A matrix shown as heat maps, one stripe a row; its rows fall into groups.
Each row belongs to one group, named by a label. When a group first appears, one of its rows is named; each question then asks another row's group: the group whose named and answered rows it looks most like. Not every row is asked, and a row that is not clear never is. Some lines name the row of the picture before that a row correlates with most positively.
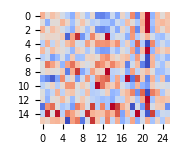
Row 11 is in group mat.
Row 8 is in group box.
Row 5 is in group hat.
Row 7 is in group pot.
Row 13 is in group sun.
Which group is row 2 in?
hat
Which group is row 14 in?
pot
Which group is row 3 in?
box
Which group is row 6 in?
pot
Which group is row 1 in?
hat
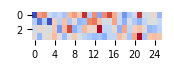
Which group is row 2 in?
box
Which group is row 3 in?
hat
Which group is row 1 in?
pot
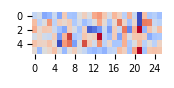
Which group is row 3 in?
box
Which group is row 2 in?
hat
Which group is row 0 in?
pot
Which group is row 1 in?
mat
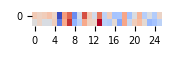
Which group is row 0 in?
box
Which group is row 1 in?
box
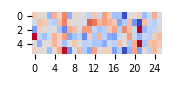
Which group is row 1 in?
pot
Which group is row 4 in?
hat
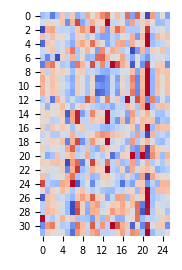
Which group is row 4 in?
sun
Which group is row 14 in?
box
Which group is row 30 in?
sun
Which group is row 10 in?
hat
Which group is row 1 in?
box
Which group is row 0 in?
pot
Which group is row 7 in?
sun
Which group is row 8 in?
hat
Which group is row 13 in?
hat
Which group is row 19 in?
mat
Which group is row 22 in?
box
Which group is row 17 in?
pot
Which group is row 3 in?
hat
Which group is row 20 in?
mat
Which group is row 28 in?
sun
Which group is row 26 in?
sun
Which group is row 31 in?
sun
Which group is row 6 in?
pot
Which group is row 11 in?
hat
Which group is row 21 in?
box
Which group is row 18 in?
box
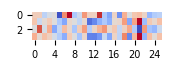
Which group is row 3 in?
hat
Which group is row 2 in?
pot
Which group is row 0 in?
box
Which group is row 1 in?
hat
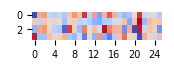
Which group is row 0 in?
sun
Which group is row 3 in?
mat
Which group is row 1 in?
hat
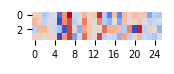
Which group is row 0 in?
box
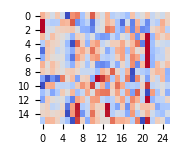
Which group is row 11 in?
pot
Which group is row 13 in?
box
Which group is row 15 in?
sun
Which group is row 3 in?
hat
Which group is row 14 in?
box
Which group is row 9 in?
pot
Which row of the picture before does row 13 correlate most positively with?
0
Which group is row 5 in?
sun
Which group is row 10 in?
sun
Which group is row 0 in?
box
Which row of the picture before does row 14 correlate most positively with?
3
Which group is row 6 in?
sun
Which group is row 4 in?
sun
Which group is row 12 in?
sun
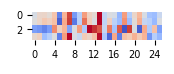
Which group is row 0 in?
box
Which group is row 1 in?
box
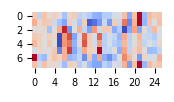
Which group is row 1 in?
hat
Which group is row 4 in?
box
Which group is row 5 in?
box
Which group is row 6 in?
mat
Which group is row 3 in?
box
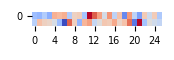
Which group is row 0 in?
pot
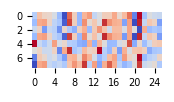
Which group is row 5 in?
box
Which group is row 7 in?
sun
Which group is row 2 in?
pot
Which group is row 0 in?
sun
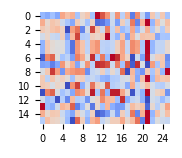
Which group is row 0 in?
pot
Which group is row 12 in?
pot
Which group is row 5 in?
sun
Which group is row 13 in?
mat
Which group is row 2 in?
box
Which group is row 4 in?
sun
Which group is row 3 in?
box
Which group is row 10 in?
box
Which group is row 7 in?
pot
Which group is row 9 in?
hat
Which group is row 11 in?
sun
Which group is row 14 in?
hat
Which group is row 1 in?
hat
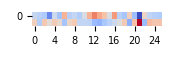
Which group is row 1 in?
hat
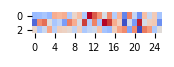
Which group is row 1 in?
sun
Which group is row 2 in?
mat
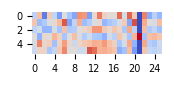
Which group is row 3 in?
hat
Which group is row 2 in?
pot
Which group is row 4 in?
pot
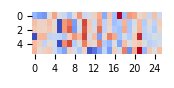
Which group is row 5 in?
hat
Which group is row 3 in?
sun
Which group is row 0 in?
pot
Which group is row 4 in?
box
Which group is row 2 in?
box
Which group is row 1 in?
box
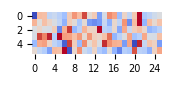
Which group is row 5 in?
mat
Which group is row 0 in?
sun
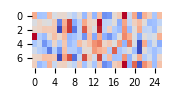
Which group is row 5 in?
pot
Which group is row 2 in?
box
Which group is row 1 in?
box
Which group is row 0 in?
mat
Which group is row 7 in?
mat
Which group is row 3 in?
mat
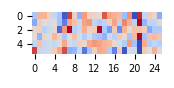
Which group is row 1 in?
sun
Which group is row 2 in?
box
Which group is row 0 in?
sun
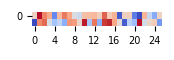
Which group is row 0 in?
pot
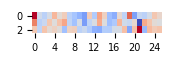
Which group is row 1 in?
mat
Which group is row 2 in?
hat
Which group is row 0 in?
mat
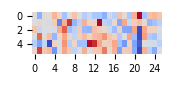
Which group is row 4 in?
pot
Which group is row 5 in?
pot
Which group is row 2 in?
mat
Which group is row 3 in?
pot
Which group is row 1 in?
box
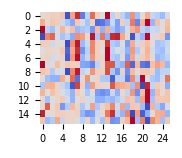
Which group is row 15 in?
mat
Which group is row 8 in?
box
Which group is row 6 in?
box
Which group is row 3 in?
sun
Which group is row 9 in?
mat
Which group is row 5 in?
box
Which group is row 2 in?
mat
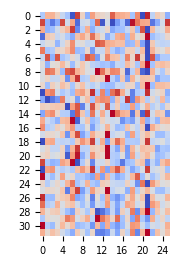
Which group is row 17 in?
box
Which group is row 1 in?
mat
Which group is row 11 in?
sun
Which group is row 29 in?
pot
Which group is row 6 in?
pot
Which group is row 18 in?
sun
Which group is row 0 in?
sun
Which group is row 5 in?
mat
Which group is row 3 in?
sun
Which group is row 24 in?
mat
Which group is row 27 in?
mat
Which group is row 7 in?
hat
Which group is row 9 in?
box
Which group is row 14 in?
sun
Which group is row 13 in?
box
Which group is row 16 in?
mat
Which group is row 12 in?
pot
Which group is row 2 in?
mat
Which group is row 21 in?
mat
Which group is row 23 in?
mat
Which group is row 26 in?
mat
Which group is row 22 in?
sun
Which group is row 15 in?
mat
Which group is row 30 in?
mat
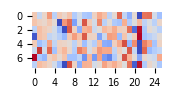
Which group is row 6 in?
mat
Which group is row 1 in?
box
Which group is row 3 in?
sun
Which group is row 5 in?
pot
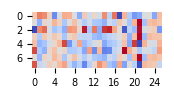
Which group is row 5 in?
mat
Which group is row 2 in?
sun
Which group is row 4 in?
mat
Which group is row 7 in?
mat
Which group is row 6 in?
hat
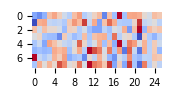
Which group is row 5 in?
pot
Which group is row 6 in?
mat
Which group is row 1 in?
sun
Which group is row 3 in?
pot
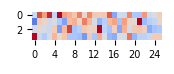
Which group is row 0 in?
pot
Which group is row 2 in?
box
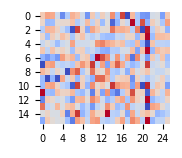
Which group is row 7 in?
sun
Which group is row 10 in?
sun
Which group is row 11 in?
mat
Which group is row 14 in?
box
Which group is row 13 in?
mat
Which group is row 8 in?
box
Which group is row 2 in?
sun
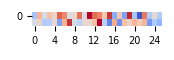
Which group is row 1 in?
box
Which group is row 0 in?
pot
